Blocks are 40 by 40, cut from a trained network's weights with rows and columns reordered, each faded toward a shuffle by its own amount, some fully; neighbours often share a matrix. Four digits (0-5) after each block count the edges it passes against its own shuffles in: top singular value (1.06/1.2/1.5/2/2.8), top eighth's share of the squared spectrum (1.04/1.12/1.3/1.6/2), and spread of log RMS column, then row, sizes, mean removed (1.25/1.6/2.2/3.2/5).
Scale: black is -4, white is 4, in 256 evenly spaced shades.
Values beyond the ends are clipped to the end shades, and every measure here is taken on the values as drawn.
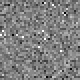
2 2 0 1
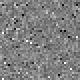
1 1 0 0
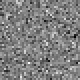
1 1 0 0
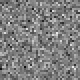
1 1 0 0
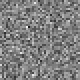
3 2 0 1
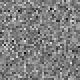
2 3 0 1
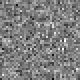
3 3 0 1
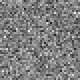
0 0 0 0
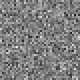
2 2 0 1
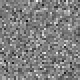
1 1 0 0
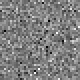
1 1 0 0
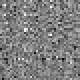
3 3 1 1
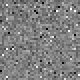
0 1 0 0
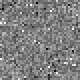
0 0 0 0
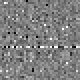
3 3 0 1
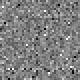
1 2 0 1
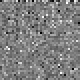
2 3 0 1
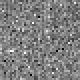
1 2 0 0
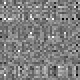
3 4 1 2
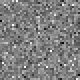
1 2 0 0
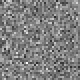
2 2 0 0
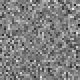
2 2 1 0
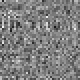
3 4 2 2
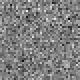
0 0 0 0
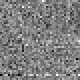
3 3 0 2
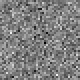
0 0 0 0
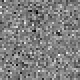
1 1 0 1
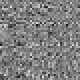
3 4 1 2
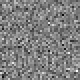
2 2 0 0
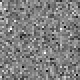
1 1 0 0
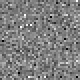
0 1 0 0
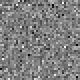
1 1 0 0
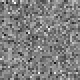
1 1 0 0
